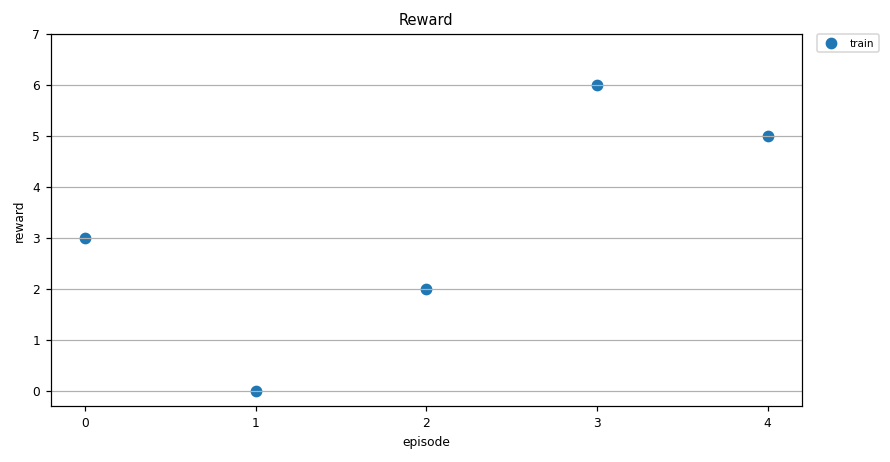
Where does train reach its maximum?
3
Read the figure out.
Title: Reward
x-axis: episode, ticks 0 1 2 3 4
y-axis: reward, ticks 0 1 2 3 4 5 6 7
Legend: train
Values:
train: 3 0 2 6 5
